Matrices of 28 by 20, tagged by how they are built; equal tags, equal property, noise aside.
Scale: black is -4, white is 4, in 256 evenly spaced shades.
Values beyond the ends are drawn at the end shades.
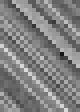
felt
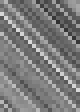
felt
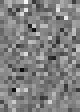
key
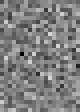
key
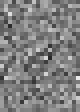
key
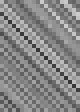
felt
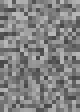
key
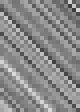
felt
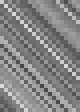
felt
